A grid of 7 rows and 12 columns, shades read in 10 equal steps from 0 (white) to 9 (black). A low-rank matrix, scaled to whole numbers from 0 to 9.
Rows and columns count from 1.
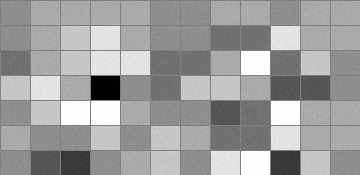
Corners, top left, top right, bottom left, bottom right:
4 3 4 4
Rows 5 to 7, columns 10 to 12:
0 3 3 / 1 3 3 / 7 2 4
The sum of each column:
26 22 21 20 21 26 26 25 21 24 22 24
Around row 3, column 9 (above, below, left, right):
5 3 3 5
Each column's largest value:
5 6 7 9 4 5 5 6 5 7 6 4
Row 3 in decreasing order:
5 5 5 5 4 3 3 2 2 1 1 0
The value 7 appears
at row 7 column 3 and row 7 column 10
